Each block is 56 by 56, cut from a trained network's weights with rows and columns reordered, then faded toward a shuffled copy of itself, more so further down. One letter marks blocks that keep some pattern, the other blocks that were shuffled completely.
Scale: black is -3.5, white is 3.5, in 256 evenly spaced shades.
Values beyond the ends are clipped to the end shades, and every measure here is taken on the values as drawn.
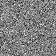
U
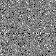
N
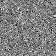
U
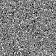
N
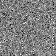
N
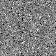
N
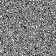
U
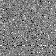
N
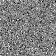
U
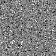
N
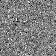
U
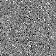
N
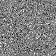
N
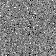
U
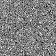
U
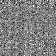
N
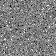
U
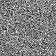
U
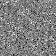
U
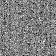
N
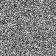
U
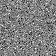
U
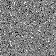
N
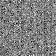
N
